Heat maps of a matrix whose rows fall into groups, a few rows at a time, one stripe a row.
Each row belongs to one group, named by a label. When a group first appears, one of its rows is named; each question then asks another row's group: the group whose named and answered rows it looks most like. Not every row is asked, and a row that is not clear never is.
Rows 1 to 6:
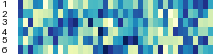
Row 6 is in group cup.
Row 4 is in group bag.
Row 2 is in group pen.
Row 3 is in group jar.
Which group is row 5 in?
pen
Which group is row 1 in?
cup
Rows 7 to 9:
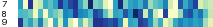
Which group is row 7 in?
jar
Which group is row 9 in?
cup
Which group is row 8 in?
pen
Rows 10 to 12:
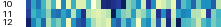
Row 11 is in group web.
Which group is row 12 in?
web
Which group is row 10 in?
cup
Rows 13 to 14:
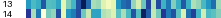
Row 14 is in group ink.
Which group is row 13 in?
web
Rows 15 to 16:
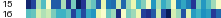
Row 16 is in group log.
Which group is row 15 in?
bag
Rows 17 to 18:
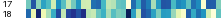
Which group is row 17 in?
ink
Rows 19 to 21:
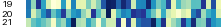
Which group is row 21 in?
log
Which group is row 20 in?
pen
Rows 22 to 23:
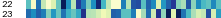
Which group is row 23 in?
web
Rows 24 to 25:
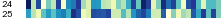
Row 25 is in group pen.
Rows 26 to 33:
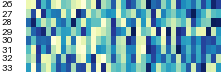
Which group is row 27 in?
bag
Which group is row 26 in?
cup
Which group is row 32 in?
log
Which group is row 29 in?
web
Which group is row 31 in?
cup
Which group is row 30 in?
cup
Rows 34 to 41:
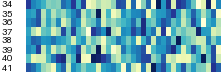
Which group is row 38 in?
web
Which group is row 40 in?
pen
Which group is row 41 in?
log
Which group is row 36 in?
ink
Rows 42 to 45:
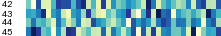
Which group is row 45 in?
log
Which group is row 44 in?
ink
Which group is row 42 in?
jar
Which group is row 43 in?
web
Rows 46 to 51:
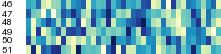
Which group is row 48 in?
pen
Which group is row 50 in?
cup
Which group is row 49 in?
jar
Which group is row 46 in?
pen
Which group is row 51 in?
bag
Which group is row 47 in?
pen
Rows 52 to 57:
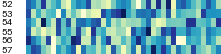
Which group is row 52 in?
web
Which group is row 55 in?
ink
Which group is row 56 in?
pen
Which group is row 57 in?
log
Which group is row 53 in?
cup
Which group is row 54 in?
bag
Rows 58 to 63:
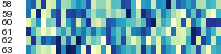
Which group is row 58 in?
web
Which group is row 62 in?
bag
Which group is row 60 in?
log
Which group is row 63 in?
log
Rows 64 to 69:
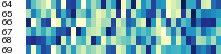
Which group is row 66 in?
cup
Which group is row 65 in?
log
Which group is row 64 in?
log
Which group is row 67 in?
bag
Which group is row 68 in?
bag
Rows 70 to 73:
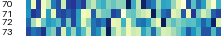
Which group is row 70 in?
jar
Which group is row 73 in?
bag
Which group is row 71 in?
log
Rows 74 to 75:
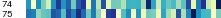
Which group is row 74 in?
jar
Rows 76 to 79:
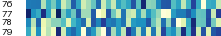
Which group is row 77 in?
bag
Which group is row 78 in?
pen
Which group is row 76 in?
ink
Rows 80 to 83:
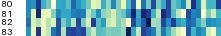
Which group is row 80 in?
log
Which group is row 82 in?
ink
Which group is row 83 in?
jar
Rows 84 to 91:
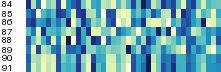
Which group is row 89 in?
jar
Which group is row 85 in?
bag
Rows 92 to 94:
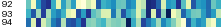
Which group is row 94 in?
jar
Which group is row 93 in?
web
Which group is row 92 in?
cup
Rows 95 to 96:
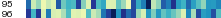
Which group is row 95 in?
ink
